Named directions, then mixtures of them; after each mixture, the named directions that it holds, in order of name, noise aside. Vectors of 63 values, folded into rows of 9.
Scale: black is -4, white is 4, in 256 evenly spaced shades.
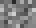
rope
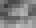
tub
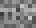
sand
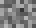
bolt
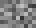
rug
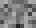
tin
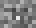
rug, sand, tub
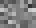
rope, rug, sand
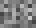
sand, tin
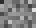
bolt, rope, sand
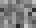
rope, tin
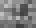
sand, tub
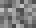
bolt, sand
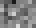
bolt, rope, tub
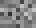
sand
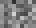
rope, rug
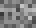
sand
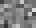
bolt, rope, tin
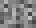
sand, tin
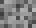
bolt, rug, sand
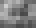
tub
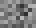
rug, tub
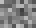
bolt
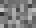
rope, sand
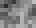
tub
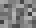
bolt, sand, tin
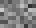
rope, rug, sand
